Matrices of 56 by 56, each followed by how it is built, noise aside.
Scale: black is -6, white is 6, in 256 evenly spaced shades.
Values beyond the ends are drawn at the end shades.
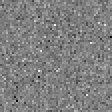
noise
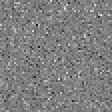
noise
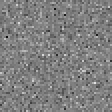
noise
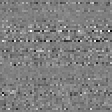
uneven rows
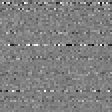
uneven rows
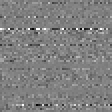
uneven rows
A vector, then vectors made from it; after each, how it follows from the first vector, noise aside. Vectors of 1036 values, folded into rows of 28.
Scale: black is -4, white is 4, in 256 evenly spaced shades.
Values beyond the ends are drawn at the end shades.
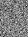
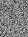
copied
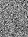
reversed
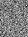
copied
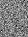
reversed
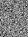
copied
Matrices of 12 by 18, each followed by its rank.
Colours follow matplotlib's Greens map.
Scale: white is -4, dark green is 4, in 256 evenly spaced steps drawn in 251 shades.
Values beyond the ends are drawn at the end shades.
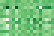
two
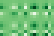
one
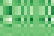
one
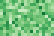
full rank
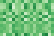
two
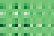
one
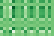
one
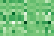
two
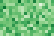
full rank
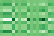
one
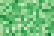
full rank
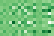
two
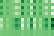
one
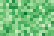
full rank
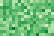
full rank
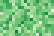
full rank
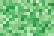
full rank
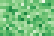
full rank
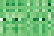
two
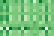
two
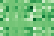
two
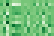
two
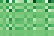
one
